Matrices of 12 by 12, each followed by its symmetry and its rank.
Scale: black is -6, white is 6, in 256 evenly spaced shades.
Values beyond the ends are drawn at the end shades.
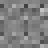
neither, rank two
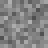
neither, full rank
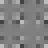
symmetric, rank one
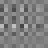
neither, rank one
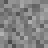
neither, full rank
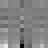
neither, rank one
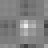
symmetric, rank one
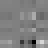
neither, rank one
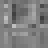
neither, rank two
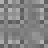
symmetric, rank two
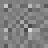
symmetric, rank two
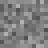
neither, full rank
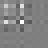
symmetric, rank one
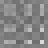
symmetric, rank two
